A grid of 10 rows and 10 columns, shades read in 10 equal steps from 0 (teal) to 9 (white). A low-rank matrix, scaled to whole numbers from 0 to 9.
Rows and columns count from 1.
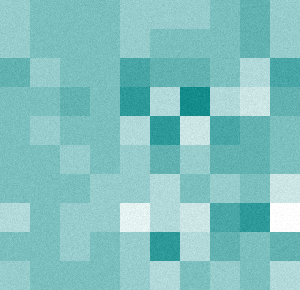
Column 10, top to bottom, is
5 5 2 3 4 4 7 9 3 6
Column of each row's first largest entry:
1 1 9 9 7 3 10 10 7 6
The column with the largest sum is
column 10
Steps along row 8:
down up same up down up down down up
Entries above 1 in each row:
10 10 10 8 9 10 10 9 9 10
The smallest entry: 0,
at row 4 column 7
